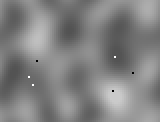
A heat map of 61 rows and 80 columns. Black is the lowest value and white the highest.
Average level on the scale: 50%. Mirror symmetry: none. Lone odd cells: 6, 3 higher and 3 lower than their neighbours. Ninth with the highest average: bottom right.
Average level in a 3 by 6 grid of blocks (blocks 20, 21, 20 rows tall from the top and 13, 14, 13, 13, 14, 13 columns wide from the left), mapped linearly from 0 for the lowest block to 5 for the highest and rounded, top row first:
130213 / 032202 / 112253
